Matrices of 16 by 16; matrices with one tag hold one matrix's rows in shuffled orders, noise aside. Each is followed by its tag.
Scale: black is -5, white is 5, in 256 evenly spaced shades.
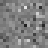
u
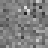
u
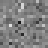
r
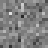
r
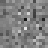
u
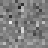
r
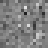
u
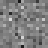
r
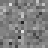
r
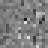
u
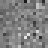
u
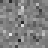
r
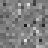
u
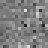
u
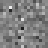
r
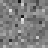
r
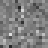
r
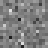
r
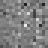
u
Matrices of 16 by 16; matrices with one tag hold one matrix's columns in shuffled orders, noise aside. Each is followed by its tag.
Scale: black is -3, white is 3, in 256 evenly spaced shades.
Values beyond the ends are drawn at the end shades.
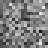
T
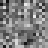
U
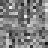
U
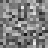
T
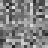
U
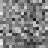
T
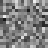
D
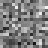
T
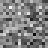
T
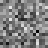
T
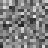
D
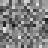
D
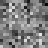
U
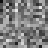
U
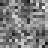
U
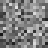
T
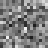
D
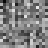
U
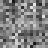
U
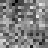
U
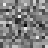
D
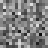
T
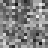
U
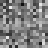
U
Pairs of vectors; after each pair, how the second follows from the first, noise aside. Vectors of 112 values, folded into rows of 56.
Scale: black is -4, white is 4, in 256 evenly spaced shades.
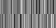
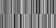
copied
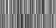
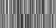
copied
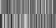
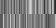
reversed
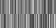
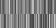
copied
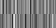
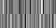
reversed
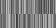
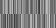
reversed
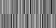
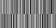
copied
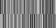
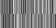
reversed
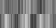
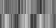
copied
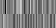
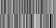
reversed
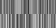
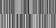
copied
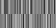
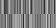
copied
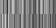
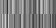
copied
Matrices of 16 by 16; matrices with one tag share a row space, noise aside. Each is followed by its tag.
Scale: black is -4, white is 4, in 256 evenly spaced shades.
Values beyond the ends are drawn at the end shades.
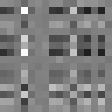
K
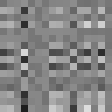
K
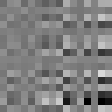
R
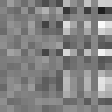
R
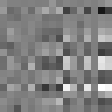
R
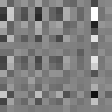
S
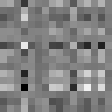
K
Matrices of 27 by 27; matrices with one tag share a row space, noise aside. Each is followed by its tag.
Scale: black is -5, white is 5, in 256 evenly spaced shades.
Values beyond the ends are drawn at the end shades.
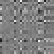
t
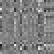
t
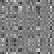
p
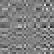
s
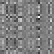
p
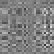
s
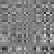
s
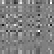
p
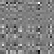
p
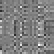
t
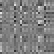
t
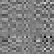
s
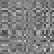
s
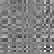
s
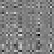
p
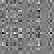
p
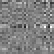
s
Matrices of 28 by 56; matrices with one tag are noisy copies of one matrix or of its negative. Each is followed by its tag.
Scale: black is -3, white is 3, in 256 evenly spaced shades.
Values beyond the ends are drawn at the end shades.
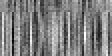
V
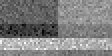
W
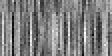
V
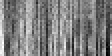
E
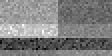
W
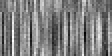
V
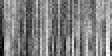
E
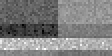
W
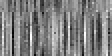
V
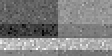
W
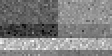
W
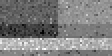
W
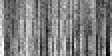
E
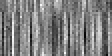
V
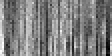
E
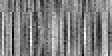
V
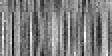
V
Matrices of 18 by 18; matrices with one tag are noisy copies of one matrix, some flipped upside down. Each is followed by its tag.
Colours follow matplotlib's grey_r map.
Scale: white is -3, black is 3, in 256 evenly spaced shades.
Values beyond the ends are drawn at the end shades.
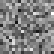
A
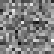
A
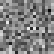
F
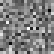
F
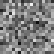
A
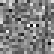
F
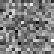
A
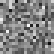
F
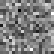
A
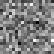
A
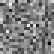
F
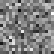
A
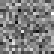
A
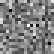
F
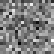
A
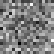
A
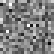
F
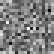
F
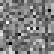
F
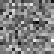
A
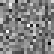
F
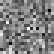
F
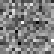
A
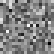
F
